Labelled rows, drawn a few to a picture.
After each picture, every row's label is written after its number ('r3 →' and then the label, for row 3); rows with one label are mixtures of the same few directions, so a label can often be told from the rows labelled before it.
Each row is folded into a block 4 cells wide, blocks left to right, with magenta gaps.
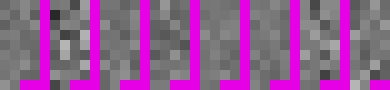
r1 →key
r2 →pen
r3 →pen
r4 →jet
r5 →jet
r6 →pen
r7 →jet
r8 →key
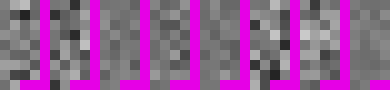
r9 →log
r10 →pen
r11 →pen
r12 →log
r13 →jet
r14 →pen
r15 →jet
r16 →key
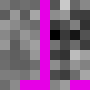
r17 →key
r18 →jet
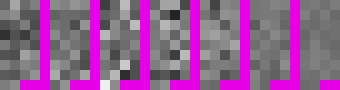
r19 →jet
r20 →log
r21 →key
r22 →log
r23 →jet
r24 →pen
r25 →key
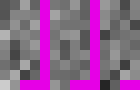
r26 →key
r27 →pen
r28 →key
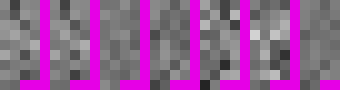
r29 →jet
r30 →jet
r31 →pen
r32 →key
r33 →key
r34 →jet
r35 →key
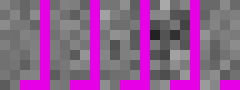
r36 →key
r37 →log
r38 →pen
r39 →jet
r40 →key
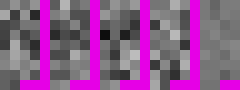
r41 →key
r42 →jet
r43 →jet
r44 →pen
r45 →jet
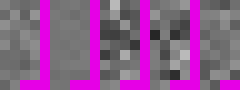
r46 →key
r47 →log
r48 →jet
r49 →jet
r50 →log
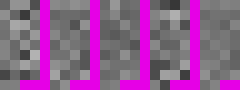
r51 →log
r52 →log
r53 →jet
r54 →log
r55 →log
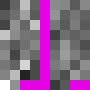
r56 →key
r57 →key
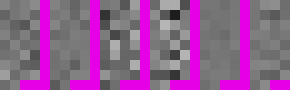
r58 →log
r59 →key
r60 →pen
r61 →log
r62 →pen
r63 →log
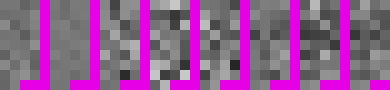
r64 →pen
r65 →jet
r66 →jet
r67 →log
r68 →pen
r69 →jet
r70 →jet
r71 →jet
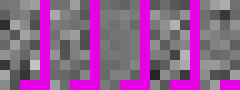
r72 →pen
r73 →pen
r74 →log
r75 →log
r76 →log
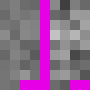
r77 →jet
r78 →jet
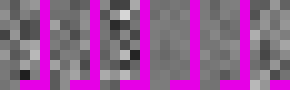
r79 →jet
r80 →pen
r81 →log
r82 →key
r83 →jet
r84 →key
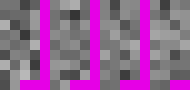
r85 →pen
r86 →log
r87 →jet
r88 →jet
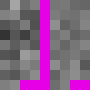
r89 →jet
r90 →pen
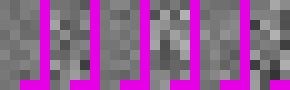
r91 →jet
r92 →pen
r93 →log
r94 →key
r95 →jet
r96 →pen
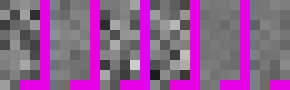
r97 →key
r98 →jet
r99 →pen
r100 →log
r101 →log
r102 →pen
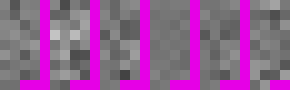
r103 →jet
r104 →jet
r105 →jet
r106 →log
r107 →jet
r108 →log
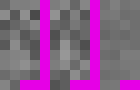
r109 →key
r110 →key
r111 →jet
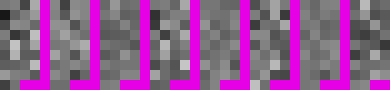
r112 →pen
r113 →jet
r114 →jet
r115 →pen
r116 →pen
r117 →key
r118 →jet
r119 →jet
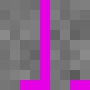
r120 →jet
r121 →jet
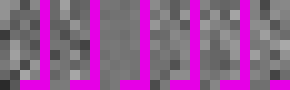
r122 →key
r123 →jet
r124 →pen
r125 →key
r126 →key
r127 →jet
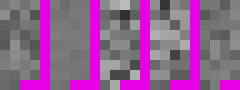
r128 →key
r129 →jet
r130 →log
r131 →jet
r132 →pen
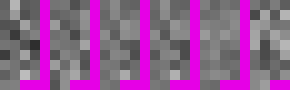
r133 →jet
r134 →pen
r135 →jet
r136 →jet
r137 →jet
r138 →key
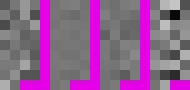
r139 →key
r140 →log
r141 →jet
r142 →log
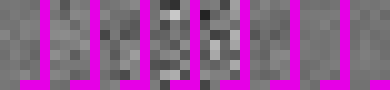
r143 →jet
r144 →jet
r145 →jet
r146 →log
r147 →pen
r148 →jet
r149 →log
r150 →key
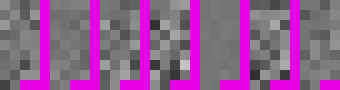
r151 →key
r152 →log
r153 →pen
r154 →pen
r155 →jet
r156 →log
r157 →pen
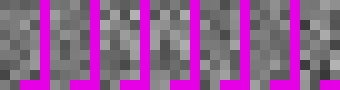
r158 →log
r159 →pen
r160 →key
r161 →key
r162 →pen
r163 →key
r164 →pen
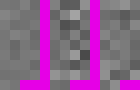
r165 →pen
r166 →log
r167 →log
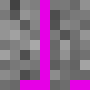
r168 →jet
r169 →pen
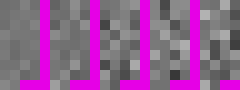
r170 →key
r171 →key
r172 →pen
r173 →jet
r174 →pen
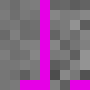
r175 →jet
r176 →log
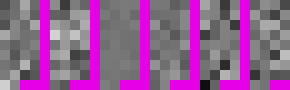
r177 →key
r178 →jet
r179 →key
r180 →pen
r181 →key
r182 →log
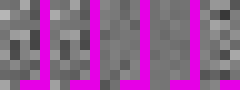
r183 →pen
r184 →pen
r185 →key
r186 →jet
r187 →log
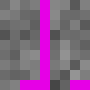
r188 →jet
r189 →key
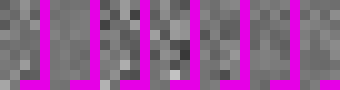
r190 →key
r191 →jet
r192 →key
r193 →jet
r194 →jet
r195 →key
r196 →key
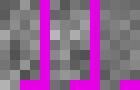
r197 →key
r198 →jet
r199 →log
